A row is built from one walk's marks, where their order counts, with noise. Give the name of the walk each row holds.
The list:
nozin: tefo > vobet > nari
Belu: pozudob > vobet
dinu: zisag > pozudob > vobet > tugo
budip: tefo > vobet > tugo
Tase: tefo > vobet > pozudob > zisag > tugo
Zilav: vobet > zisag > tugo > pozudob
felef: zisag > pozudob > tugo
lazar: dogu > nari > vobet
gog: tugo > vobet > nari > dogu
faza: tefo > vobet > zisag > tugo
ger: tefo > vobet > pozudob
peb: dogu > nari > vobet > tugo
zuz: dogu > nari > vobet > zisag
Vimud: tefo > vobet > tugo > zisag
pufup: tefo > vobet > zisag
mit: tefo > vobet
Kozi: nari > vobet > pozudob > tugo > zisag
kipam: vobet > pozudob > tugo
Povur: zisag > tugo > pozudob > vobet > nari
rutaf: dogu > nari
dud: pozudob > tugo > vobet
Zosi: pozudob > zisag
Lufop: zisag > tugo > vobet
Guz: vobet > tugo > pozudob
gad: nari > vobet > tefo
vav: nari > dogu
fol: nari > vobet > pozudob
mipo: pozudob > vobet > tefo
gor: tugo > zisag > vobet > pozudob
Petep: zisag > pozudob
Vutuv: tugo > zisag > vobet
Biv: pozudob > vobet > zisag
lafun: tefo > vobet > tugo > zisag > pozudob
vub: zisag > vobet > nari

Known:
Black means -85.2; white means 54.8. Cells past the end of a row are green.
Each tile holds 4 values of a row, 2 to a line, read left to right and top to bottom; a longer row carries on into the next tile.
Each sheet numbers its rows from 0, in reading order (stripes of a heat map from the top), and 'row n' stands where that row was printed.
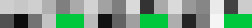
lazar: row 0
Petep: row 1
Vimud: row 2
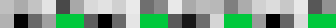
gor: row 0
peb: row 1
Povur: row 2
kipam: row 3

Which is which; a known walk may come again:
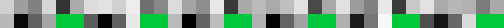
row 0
Petep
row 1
peb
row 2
lafun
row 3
gor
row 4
Vimud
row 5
Povur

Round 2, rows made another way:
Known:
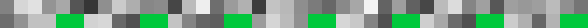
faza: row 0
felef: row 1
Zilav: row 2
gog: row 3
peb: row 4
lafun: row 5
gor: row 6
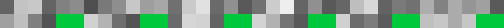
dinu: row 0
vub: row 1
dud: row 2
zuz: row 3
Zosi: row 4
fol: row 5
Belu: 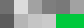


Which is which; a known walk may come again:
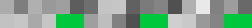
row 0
fol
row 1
dinu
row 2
lazar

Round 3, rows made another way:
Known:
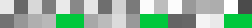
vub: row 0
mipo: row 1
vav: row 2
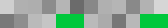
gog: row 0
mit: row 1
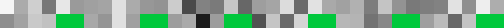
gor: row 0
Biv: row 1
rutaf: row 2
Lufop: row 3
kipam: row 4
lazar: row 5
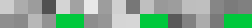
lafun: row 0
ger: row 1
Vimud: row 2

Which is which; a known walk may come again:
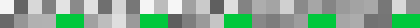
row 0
vub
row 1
mipo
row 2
Zilav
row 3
Kozi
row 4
Tase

